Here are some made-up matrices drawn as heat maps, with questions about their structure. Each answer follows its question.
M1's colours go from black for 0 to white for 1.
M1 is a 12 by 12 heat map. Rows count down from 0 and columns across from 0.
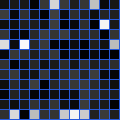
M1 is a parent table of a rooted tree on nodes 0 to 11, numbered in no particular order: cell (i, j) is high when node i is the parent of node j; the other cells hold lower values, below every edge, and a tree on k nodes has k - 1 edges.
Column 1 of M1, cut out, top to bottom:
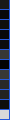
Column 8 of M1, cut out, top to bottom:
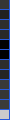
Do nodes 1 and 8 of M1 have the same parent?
yes
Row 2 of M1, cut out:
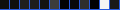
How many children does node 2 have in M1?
1
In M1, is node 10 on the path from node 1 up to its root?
no
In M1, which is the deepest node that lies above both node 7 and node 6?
11
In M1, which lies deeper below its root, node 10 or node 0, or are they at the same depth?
node 10
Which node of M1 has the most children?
11
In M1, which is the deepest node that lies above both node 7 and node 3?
11
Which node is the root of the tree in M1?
4
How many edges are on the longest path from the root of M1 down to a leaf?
2
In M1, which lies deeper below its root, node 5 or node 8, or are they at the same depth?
the same depth
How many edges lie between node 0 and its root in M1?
1
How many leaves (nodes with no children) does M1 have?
8
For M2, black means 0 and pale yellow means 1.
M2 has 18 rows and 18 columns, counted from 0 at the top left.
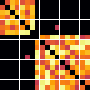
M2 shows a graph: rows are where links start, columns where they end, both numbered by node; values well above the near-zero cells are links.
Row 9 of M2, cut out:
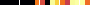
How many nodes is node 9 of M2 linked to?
10
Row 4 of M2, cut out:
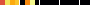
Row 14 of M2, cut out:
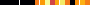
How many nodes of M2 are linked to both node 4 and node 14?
0
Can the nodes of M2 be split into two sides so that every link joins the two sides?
no
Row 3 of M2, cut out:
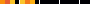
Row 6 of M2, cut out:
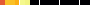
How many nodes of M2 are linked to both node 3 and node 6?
5
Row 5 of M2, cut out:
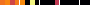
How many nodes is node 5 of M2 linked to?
7
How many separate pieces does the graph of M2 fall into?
1
